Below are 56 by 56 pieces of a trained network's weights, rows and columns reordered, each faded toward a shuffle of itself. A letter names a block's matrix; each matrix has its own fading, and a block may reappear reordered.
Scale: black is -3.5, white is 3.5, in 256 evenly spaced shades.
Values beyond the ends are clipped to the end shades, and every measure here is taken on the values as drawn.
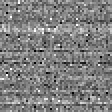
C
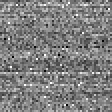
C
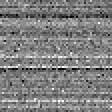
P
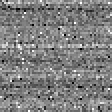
C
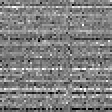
P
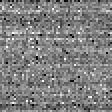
C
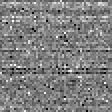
C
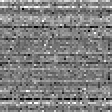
P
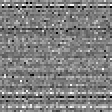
P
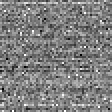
C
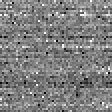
C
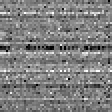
P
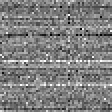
P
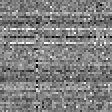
P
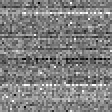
P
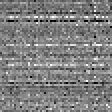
P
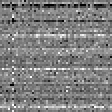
P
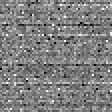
C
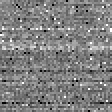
C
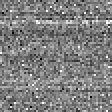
C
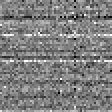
P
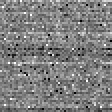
C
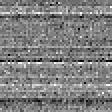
P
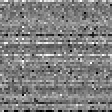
P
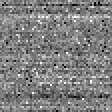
C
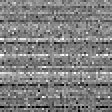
P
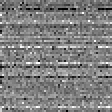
P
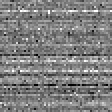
P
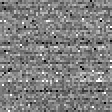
C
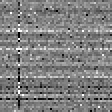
P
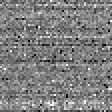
C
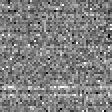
C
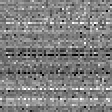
P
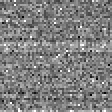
C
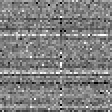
P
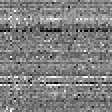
P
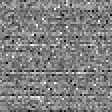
C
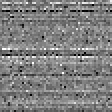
P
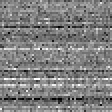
P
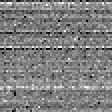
P
